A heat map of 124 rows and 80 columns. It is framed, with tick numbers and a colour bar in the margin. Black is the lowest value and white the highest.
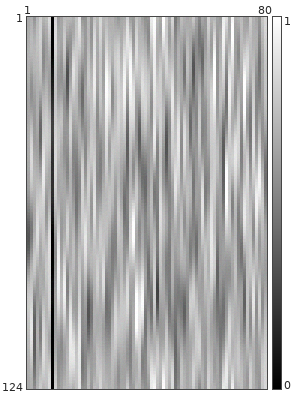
Odd lines: column 9. Grain: streaks running down. Average level on the scale: 70%. Ninth with the highest average: top middle. Slope: none.
